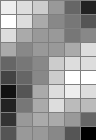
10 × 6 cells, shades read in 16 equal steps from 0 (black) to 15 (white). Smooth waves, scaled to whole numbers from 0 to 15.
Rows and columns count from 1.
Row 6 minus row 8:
2 -1 -2 -1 4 4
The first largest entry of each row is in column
1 1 1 6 5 5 5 4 3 2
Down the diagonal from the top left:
14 13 9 9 13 15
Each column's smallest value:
1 5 8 8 5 0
